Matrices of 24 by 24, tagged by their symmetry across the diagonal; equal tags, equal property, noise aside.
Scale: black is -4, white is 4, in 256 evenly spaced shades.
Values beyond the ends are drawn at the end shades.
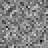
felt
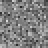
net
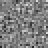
net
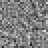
net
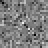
felt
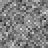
felt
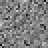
felt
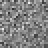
felt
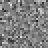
net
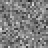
net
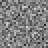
felt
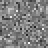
felt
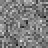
felt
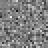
net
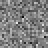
net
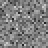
felt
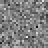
net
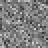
net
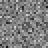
felt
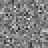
net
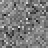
felt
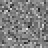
net
